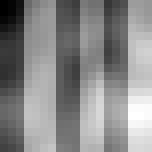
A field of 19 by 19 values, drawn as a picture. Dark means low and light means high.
Slope: up to the bottom right. Stripes: upright, repeating 3 times. Lone odd cells: none. Ninth with the lowest average: top left.
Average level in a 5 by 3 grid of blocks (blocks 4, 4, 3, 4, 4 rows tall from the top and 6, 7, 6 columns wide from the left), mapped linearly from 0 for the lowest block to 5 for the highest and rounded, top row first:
0 1 2
1 2 3
2 2 3
3 3 5
2 3 4
